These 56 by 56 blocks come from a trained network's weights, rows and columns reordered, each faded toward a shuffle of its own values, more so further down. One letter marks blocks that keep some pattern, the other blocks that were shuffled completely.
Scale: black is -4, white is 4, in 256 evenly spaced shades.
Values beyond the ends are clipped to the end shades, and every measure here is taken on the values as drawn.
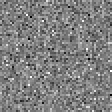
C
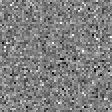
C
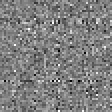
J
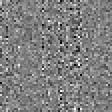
J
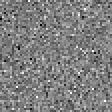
C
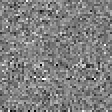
J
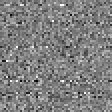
J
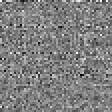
J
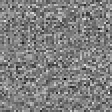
J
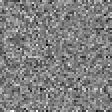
J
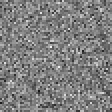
C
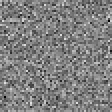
J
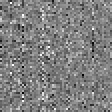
J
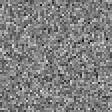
C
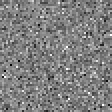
C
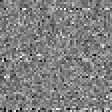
J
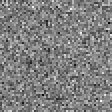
C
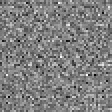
J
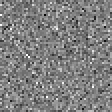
C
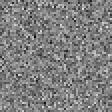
C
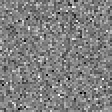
C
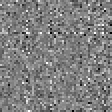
J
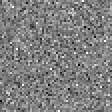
C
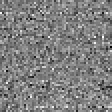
J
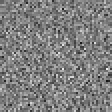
J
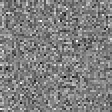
J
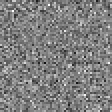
J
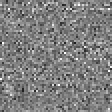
J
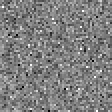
C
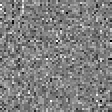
J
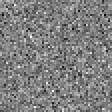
C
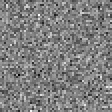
C
